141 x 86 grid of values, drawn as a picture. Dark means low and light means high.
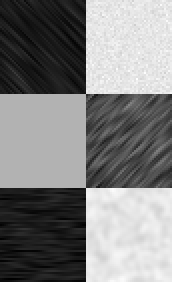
It is made of 3 by 2 panels. Panel 1,1: very low, slanting down to the right, faint in contrast. Panel 1,2: very high, fine-grained, faint in contrast. Panel 2,1: high, flat. Panel 2,2: low, slanting up to the right. Panel 3,1: very low, streaked across, faint in contrast. Panel 3,2: very high, blotchy, faint in contrast.
